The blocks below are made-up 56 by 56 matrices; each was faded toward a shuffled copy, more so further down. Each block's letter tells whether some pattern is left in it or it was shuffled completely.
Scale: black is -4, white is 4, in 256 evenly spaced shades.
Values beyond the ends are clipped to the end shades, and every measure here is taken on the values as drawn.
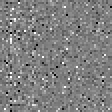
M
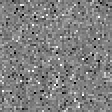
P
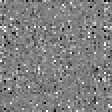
M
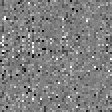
M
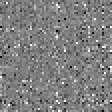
M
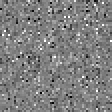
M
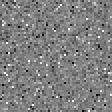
P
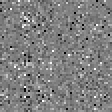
M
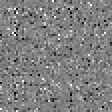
M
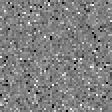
P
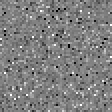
P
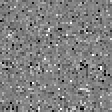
M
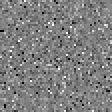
P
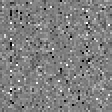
M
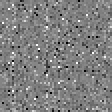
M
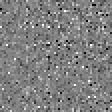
M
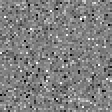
P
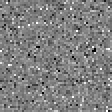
P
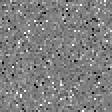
P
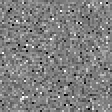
P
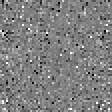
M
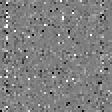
M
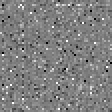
M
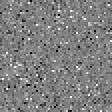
P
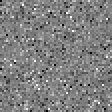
P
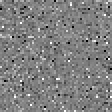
M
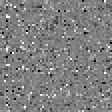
M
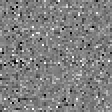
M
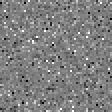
P
